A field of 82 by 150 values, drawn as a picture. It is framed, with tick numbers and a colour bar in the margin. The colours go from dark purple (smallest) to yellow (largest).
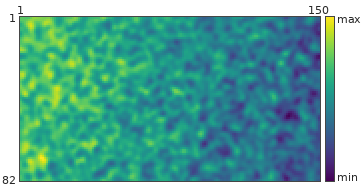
The histogram is bell-shaped. The field is mottled with small blotches. No single row or column stands out from its neighbours. No lone cell stands out from its neighbours. On average the colour sits 50% of the way up the scale. Values rise toward the left.
